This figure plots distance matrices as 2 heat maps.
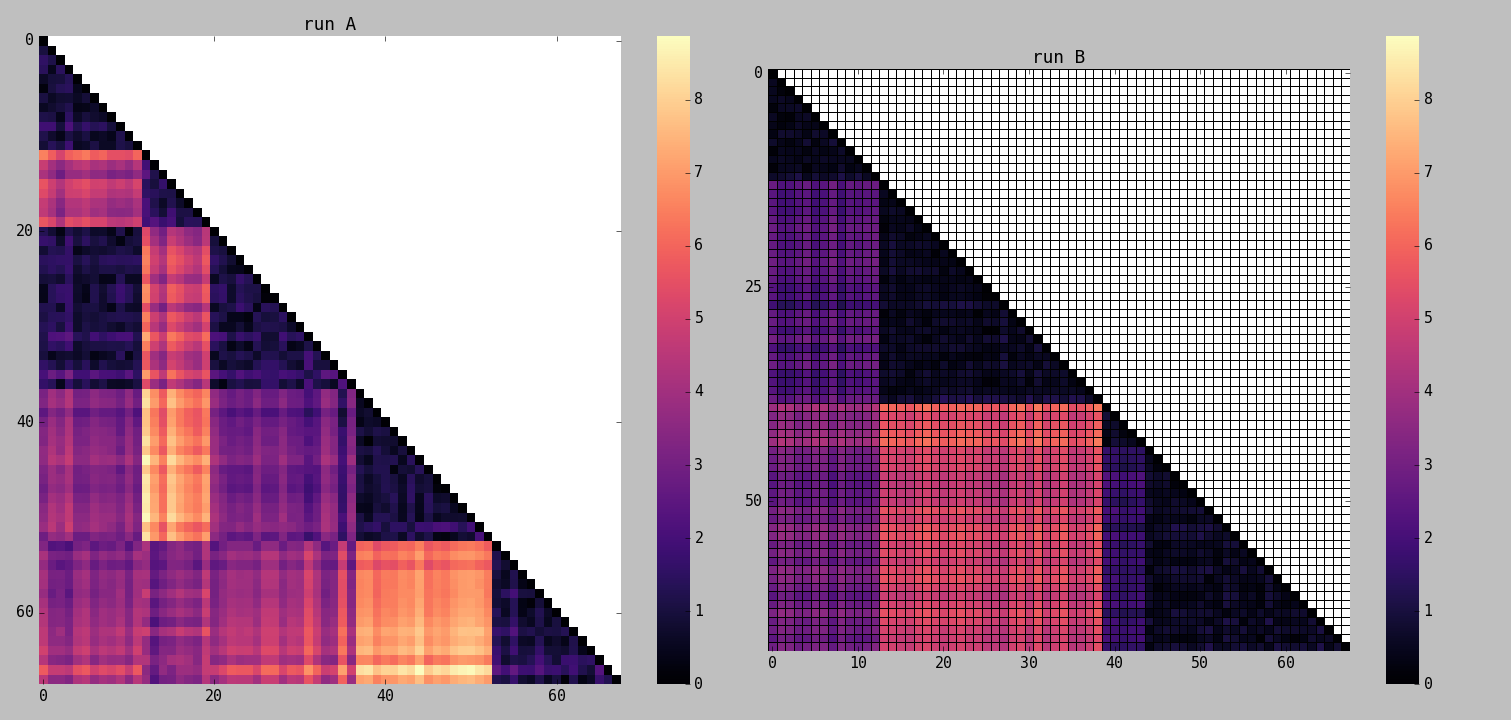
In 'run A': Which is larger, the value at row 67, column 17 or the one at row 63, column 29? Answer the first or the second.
the second
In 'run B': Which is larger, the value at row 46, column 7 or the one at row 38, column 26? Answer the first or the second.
the first
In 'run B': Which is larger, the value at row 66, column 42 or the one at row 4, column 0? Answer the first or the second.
the first
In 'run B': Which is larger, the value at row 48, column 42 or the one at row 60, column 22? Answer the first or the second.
the second
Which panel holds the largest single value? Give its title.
run A
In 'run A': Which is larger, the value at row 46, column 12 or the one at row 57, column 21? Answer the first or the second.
the first
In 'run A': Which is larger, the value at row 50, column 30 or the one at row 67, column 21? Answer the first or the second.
the second
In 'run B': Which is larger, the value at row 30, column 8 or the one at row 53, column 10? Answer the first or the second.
the second
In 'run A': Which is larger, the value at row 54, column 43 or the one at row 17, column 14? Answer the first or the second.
the first
